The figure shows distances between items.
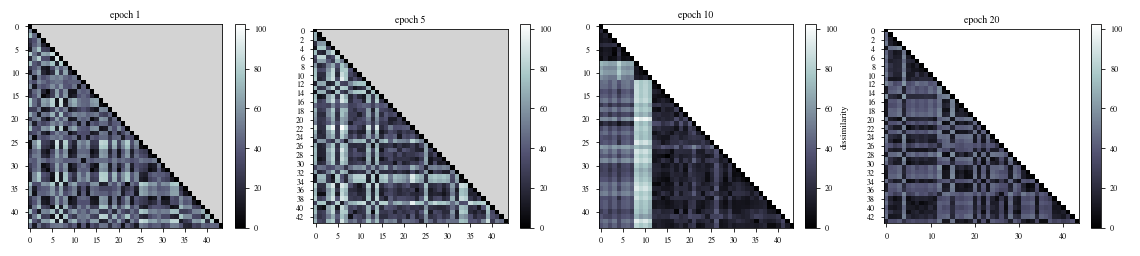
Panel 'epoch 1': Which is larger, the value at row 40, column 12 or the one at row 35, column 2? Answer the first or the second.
the first
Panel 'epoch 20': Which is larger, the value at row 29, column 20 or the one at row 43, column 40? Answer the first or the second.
the second
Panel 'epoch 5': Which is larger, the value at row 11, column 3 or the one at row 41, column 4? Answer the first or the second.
the second
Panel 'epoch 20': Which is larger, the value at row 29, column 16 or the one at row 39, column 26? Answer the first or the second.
the first
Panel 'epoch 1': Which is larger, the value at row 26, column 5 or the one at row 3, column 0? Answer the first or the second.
the second
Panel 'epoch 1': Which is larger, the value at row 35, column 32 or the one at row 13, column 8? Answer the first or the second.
the first
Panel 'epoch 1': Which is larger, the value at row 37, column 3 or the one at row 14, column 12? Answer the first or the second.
the second
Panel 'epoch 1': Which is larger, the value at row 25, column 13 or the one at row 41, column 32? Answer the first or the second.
the first
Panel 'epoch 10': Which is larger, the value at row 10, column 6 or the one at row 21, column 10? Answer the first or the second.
the second
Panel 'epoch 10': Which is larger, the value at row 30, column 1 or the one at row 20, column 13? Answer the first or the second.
the first
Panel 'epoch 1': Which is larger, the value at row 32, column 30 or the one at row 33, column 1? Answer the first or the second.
the second
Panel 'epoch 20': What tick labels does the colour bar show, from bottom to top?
0, 20, 40, 60, 80, 100
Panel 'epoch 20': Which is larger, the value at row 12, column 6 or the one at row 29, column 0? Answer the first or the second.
the second
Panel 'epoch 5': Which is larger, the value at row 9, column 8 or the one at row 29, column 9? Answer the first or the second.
the first
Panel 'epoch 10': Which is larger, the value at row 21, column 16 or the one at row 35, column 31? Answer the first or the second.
the first
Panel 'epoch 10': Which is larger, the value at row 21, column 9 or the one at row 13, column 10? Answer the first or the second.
the second
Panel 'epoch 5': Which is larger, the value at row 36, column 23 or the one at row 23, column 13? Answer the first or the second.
the second
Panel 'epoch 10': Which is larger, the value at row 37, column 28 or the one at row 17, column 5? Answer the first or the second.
the second
